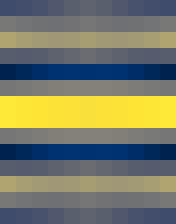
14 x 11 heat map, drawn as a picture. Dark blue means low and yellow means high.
No overall slope runs across the table. The grain runs across in streaks. On average the colour sits 50% of the way up the scale. Its left and right halves mirror each other, and so do its top and bottom.
